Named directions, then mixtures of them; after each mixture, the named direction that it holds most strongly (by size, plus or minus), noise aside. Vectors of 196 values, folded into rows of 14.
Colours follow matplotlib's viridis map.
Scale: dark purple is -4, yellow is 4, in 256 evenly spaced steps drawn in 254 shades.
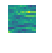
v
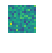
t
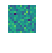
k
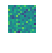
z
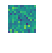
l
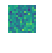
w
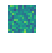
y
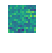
v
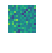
z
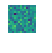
k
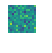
t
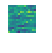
v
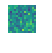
w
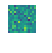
l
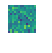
l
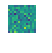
l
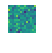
z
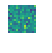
t
